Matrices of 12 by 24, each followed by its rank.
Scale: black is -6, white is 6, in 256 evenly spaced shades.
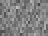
full rank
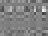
two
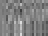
two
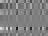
one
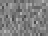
full rank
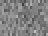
full rank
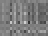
two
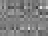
two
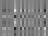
one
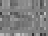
two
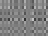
one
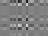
one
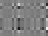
one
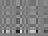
one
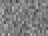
full rank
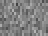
full rank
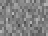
full rank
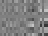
two
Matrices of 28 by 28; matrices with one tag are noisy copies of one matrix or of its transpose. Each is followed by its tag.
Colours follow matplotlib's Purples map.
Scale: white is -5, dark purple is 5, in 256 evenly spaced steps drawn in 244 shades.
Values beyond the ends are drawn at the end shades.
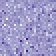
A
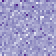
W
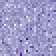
A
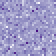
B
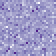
B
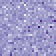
A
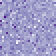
W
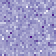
B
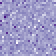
W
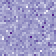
B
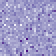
A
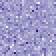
B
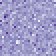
W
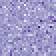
A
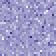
B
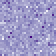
B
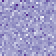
W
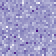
B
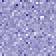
W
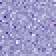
W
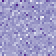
W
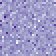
W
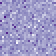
W
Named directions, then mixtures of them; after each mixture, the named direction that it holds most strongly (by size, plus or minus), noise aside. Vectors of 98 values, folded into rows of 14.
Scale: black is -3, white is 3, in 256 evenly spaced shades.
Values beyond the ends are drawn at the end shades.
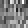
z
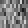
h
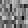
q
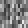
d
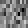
h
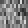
h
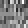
z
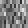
h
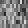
h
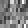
z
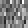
h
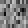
h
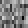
q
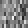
h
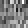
z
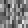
d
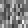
d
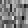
q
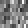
z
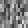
d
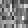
q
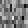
q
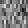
h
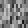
d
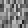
d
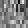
z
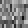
q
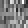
z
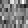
q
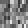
d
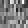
z
